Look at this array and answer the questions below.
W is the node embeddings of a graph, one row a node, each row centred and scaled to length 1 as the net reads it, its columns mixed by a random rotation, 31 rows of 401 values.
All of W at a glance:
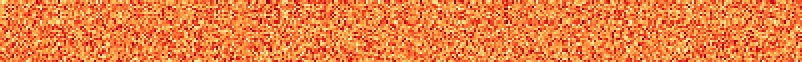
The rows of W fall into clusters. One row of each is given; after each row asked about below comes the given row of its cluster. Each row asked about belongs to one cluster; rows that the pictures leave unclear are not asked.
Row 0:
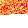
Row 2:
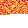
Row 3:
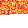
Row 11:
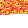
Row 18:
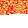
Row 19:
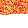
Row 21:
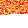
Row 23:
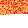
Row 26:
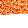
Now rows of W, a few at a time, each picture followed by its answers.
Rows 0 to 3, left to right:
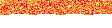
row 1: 0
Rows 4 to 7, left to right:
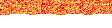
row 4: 11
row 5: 19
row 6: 0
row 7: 18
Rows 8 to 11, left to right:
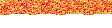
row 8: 0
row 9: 19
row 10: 11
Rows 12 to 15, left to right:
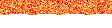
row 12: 26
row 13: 2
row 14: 23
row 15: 19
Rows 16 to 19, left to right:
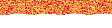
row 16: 18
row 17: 21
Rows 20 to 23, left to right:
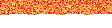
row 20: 3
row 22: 21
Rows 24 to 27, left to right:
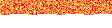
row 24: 0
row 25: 3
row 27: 18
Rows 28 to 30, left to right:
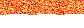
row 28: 23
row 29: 26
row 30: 2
